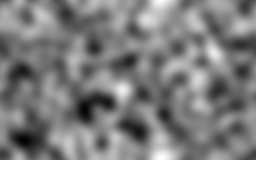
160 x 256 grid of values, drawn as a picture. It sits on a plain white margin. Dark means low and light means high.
Average level on the scale: 50%. Mirror symmetry: none. Grain: smooth.
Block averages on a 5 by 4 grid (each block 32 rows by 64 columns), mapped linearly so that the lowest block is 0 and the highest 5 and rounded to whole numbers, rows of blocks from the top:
4353 / 2232 / 1322 / 2012 / 0532
